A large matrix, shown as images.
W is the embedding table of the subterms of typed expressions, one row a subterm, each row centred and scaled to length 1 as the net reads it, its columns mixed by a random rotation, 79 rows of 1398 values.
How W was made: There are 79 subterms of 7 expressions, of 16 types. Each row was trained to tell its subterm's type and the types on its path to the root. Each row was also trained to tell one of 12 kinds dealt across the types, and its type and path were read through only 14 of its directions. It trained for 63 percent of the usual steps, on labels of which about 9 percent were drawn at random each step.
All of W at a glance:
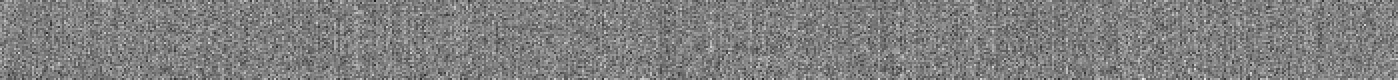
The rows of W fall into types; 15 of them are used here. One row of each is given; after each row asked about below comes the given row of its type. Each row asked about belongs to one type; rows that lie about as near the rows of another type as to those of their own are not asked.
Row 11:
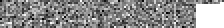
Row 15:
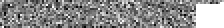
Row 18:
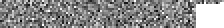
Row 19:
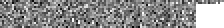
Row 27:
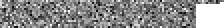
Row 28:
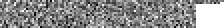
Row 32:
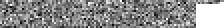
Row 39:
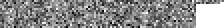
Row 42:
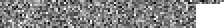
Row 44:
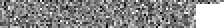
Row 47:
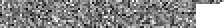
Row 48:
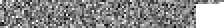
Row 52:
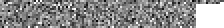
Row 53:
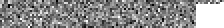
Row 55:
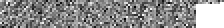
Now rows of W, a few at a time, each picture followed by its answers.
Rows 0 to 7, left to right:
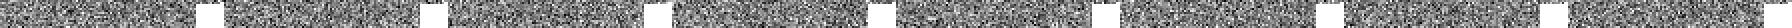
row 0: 44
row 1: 15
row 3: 48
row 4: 15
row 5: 48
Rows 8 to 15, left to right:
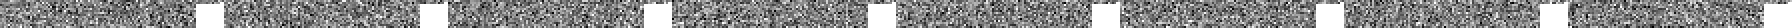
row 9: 28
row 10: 55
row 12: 47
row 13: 52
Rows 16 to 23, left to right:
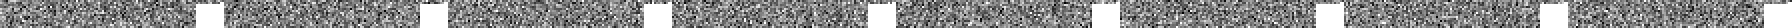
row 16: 44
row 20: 55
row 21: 52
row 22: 52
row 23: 18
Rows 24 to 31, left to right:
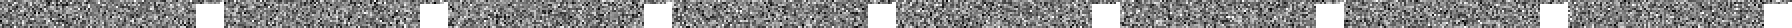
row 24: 55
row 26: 39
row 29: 53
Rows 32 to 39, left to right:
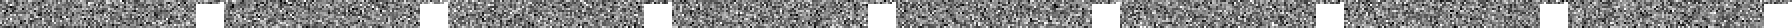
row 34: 28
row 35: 15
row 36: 55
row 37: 48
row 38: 48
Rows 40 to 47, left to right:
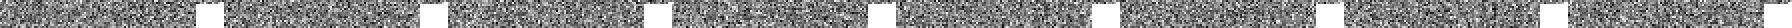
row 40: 18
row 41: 32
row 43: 39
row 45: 39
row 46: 11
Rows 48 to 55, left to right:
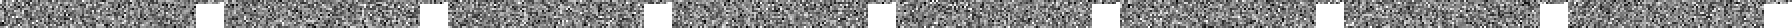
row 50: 15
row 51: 53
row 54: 32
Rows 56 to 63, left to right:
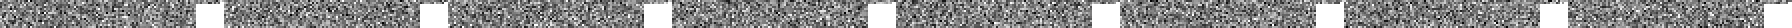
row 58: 28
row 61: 28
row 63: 11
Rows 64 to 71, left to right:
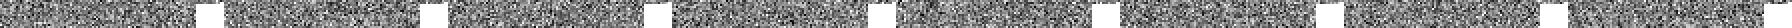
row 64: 52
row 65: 28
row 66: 39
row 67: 39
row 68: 18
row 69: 32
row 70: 18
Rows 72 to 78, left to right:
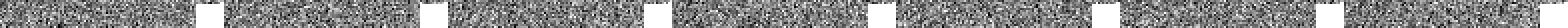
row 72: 15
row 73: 32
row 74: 19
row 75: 19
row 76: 18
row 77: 53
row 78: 55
